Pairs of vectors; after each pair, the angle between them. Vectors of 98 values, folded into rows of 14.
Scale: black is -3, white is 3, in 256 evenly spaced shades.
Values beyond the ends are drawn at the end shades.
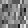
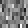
partly aligned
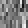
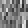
nearly parallel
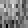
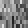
partly aligned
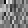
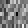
orthogonal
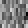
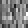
nearly opposite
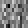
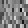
orthogonal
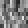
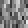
nearly opposite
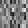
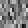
partly opposed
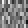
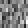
partly opposed
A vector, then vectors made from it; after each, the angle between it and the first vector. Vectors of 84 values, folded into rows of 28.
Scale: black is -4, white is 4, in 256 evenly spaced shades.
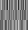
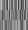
nearly parallel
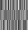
nearly opposite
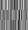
partly opposed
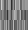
orthogonal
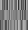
nearly parallel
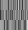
partly opposed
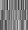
nearly parallel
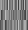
nearly parallel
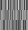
nearly opposite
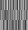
nearly opposite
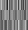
nearly parallel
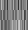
partly aligned
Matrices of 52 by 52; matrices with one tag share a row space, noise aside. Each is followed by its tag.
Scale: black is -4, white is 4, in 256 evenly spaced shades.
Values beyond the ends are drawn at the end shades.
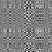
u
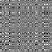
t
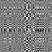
u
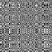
t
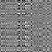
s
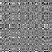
t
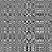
u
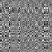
t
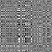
s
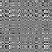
t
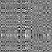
s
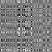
s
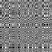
t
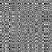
t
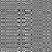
s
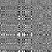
s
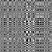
u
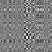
u
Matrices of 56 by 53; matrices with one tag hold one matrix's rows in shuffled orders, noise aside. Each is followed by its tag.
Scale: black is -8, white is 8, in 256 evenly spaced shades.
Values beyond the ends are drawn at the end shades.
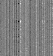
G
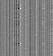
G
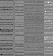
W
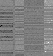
W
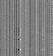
G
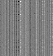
G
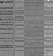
W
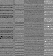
W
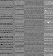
W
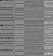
W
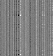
G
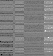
W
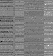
W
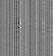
G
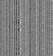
G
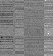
W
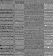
W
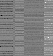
W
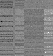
W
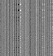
G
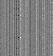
G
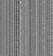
G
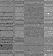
W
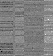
W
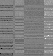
W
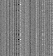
G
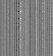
G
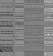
W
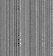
G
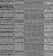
W
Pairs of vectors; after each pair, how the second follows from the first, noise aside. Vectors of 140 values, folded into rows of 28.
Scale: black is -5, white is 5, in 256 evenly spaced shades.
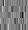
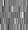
negated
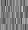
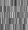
shuffled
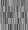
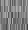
shuffled
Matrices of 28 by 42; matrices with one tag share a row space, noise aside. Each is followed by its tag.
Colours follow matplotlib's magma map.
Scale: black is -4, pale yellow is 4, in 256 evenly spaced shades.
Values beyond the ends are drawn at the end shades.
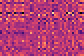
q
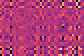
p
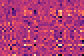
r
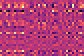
q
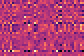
r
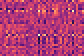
q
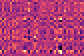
r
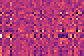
p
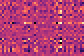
r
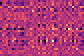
q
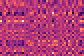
q
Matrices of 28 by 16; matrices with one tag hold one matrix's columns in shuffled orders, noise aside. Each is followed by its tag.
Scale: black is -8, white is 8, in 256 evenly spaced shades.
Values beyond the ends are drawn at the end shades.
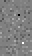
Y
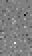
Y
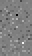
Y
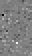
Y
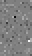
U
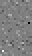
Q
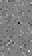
Q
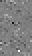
Q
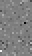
Q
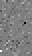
Q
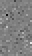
Y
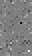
Q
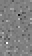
Y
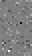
Q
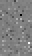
Y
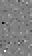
Q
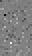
Y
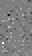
Y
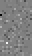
Y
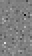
Y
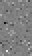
Q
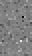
U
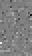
Y
